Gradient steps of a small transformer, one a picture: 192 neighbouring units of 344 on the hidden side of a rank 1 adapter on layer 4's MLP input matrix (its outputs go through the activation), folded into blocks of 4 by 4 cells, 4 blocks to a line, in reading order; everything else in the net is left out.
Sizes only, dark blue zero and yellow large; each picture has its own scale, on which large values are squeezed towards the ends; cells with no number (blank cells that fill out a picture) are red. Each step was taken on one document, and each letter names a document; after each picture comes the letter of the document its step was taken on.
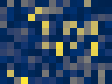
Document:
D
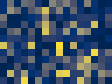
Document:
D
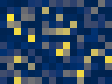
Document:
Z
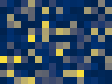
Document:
Z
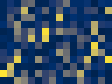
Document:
Z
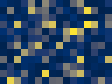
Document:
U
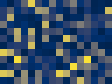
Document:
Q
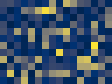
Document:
Q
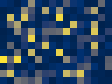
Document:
Z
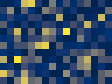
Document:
Q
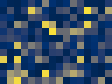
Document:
U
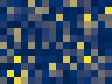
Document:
Q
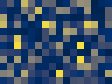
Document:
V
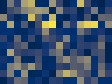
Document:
V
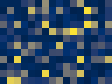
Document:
U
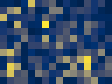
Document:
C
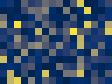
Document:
U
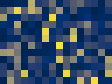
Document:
C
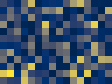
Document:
Q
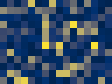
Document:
D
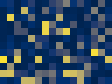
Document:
Z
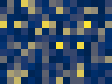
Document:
U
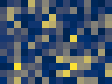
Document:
C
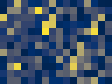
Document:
C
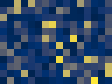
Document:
C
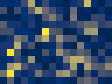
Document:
C
